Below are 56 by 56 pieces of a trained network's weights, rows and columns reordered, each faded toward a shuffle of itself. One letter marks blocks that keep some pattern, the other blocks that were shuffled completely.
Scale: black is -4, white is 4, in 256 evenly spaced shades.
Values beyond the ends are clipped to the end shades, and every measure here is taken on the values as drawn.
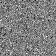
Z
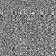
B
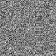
B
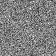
Z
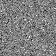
Z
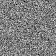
Z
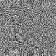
B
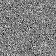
Z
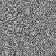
B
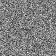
Z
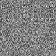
B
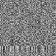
B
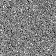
Z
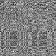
B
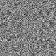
B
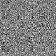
B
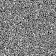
Z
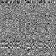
B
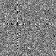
B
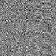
B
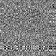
B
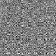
B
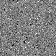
Z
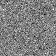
Z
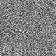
B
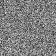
Z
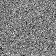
Z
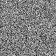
Z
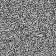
Z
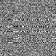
B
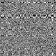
B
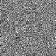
B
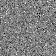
Z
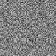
B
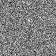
Z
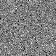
Z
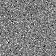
Z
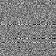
B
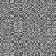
B
